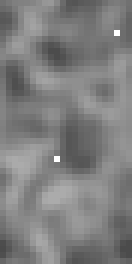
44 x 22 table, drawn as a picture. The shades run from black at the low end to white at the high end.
Lone odd cells: 2, each higher than its neighbours. Average level on the scale: 50%. Grain: blotchy. Mirror symmetry: none. Slope: none.
